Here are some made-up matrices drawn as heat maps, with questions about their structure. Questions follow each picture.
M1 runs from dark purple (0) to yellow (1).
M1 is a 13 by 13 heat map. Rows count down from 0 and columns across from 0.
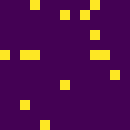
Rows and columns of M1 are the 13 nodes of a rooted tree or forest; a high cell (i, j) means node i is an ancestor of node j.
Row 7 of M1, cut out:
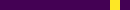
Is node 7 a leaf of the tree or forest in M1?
no
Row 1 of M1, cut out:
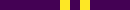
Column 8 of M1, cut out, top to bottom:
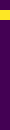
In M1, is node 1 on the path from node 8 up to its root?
yes
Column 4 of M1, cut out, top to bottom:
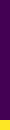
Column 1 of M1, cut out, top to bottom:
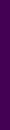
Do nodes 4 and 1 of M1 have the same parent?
no
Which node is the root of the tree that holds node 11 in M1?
7
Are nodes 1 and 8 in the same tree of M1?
yes
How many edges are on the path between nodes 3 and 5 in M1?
2
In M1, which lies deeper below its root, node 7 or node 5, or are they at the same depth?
the same depth
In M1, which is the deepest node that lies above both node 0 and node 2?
5
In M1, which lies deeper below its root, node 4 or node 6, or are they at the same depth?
node 6
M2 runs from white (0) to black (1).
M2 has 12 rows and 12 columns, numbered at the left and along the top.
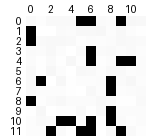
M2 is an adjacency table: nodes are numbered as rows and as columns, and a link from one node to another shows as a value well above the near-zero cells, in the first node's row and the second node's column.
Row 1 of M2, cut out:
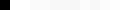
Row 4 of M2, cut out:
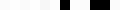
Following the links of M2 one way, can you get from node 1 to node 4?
no
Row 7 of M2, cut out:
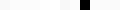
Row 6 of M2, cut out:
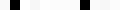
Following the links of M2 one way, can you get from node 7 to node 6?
yes
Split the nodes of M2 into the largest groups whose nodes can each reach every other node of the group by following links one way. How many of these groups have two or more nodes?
2
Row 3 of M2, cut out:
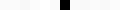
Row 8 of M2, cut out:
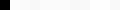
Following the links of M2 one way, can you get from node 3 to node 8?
yes
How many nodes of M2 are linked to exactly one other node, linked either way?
1
